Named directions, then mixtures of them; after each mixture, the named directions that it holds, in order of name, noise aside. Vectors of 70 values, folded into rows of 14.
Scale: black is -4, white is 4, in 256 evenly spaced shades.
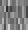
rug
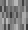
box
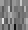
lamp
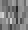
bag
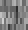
bag, box, lamp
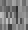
bag, box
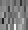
lamp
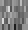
lamp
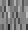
box, lamp, rug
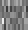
box, lamp, rug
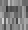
bag, box, rug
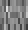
rug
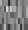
rug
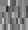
rug
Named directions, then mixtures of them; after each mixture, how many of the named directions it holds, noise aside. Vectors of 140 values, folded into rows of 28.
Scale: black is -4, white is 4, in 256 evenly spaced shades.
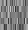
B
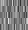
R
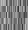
two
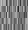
two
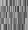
two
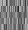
two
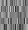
one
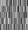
two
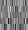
two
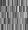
two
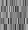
one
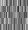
two
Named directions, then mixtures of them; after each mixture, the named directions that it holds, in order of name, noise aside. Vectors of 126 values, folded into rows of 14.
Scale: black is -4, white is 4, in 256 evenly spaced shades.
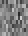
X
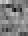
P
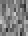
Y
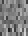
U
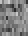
P, U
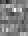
P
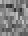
P, X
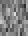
Y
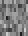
P, U, Y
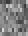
P, U, Y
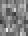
P, Y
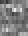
P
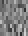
U, Y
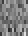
U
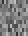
U, X, Y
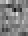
P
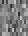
U, X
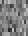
P, U, X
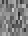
X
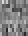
P, U, X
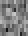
P, Y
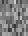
U, X, Y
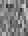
P, X, Y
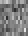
P, U, X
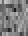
P, U
